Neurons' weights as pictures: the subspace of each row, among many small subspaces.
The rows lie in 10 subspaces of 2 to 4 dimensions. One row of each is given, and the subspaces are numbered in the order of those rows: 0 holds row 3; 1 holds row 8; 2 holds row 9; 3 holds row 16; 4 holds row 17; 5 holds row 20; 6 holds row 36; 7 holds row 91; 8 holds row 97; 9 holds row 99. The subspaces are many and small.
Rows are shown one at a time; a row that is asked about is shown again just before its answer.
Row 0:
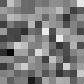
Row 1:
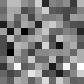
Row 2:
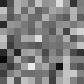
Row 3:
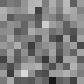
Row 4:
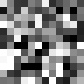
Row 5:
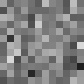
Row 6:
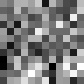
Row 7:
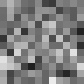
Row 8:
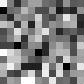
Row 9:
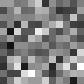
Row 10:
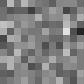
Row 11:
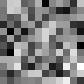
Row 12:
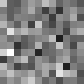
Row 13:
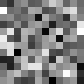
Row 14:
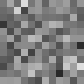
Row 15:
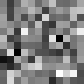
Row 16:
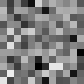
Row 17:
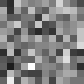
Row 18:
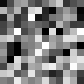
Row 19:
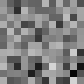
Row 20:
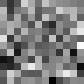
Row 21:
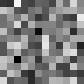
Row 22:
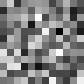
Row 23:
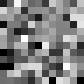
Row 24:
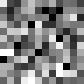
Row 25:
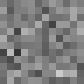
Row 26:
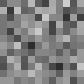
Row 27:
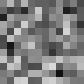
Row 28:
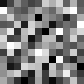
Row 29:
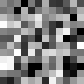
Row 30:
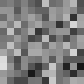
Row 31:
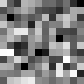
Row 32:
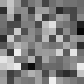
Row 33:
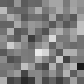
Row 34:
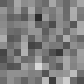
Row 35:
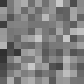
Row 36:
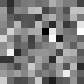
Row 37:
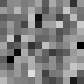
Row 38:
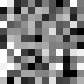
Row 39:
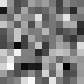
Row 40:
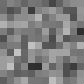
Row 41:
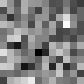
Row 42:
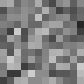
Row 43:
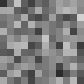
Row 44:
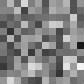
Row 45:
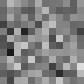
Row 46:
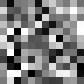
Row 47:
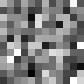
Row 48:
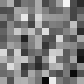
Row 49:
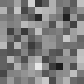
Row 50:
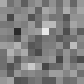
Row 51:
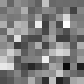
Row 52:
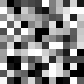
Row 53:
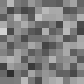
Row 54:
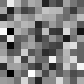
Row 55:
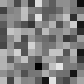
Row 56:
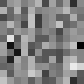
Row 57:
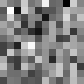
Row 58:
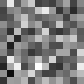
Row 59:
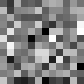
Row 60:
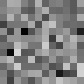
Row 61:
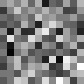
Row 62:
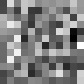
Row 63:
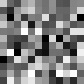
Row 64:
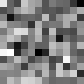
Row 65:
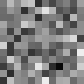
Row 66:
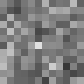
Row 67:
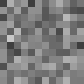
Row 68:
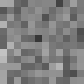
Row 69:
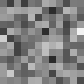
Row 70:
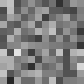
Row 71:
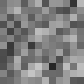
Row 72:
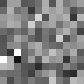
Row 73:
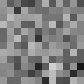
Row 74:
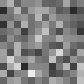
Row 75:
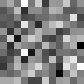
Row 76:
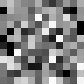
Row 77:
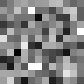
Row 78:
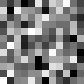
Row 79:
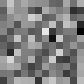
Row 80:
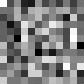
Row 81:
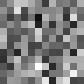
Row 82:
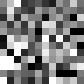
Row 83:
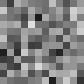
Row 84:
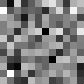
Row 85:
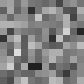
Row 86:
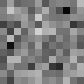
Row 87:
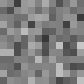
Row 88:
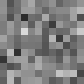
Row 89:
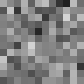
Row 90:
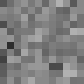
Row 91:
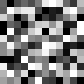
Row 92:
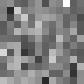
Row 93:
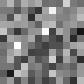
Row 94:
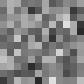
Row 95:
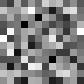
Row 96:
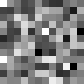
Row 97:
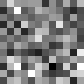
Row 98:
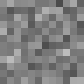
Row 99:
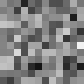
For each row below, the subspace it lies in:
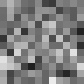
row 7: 5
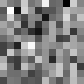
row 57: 3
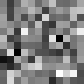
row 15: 2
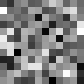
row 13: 1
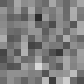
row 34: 8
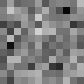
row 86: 4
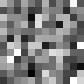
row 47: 7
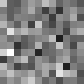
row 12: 1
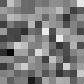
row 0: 6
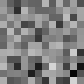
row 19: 8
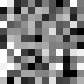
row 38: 4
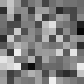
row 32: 5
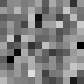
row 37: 7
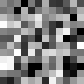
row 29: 9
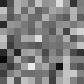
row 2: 4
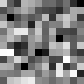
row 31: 6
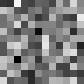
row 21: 5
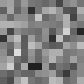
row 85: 9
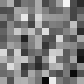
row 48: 3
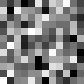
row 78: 3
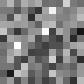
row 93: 0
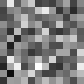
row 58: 3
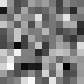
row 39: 1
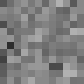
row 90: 4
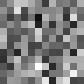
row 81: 8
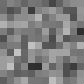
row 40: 9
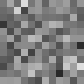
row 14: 9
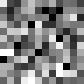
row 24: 1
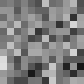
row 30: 2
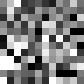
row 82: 5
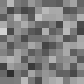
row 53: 7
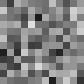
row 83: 8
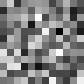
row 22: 8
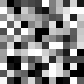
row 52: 8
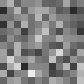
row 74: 8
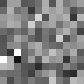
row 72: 1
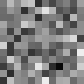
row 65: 3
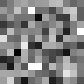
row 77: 9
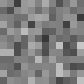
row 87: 5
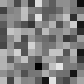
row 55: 3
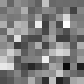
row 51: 6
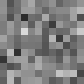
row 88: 2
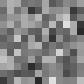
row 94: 6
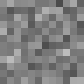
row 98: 7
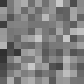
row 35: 4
